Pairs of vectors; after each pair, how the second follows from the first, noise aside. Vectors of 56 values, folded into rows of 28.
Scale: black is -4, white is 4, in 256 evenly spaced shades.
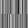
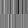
partly zeroed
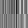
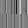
partly zeroed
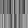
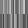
negated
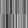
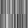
negated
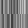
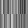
negated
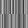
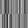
shuffled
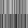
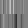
partly zeroed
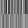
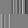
partly zeroed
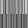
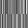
sign-scrambled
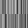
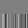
partly zeroed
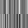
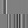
partly zeroed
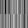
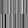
shuffled
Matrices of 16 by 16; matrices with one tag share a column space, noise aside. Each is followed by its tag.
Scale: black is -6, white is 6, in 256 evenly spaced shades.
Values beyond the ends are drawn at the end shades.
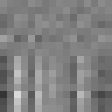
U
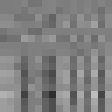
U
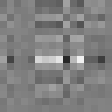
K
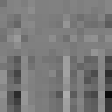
U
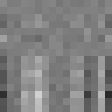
U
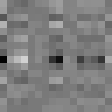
K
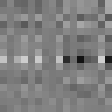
K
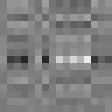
K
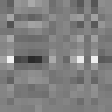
K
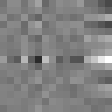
K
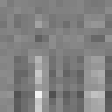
U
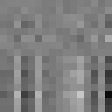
U
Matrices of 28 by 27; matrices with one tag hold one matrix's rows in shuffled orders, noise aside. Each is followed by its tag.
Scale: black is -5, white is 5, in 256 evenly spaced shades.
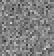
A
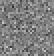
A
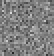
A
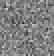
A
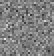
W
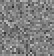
A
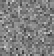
W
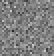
A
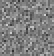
A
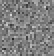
A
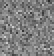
W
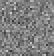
A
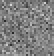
A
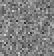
W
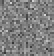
A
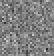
A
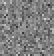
W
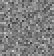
W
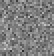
W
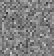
A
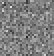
A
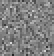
A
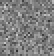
W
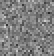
W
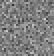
A
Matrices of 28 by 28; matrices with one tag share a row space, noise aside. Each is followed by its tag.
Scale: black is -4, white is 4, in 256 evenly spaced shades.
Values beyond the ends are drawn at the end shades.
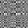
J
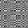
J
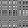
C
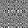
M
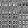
C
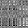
C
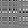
C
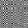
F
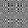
M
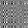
F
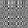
M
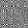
F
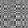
J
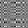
J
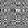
J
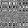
C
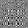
M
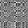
J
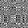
J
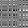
C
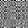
J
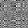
J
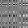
C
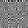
M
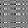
J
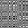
C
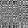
C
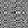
J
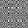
M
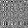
F
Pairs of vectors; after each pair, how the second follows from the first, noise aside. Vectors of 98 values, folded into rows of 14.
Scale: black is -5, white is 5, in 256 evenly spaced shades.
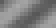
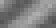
negated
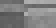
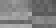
reversed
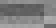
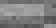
negated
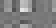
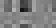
negated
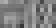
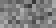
shuffled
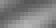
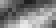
scaled up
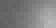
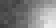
scaled up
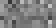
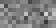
shuffled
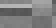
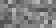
shuffled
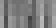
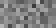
shuffled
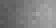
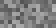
shuffled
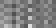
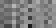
negated
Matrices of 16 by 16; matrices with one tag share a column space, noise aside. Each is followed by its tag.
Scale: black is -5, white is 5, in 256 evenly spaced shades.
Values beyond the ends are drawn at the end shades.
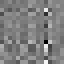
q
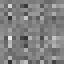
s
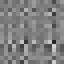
q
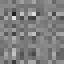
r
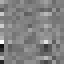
q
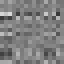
r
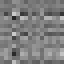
r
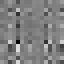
q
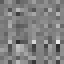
q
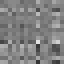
q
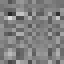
r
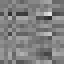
r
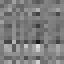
q
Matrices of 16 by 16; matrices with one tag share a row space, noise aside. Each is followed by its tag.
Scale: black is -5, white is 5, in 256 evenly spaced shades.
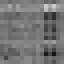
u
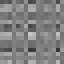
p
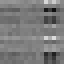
u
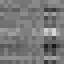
u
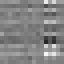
u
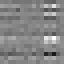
u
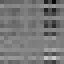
u
